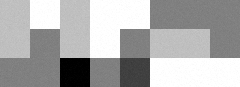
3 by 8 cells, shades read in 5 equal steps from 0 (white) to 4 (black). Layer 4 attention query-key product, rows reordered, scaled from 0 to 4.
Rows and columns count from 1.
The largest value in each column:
2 2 4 2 3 2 2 2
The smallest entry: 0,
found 7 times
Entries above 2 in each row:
0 0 2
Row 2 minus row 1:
0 2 0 0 2 -1 -1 0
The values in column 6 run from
0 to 2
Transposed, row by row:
1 1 2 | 0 2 2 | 1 1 4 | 0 0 2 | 0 2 3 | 2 1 0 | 2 1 0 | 2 2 0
